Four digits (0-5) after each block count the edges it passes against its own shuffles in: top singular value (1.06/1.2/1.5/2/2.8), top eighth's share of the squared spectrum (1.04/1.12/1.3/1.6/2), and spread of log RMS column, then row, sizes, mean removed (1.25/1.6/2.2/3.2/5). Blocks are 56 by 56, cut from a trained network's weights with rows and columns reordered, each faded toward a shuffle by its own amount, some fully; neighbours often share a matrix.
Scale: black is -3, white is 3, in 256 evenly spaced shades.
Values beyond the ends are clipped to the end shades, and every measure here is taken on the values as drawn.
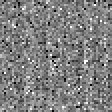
2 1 0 1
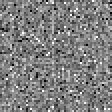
0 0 0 0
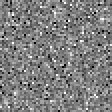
0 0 0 0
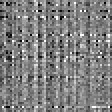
4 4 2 4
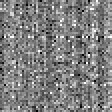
3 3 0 2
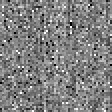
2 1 0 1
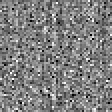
2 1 0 0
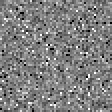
0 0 0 0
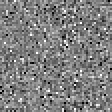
1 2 1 0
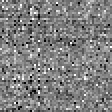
2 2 2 0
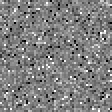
0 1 0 0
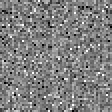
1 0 0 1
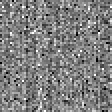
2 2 0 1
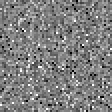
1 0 0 0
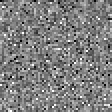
0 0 0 1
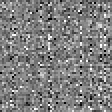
2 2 3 0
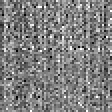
3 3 0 2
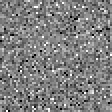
0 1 0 0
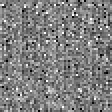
2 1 0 0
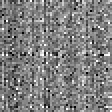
3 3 0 2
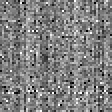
3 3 0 2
